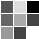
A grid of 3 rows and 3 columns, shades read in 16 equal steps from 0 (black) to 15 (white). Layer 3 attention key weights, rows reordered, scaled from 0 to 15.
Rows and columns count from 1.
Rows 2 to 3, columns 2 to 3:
10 4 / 4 15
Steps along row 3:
down up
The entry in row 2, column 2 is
10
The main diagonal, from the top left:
5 10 15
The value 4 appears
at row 2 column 3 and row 3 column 2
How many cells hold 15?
1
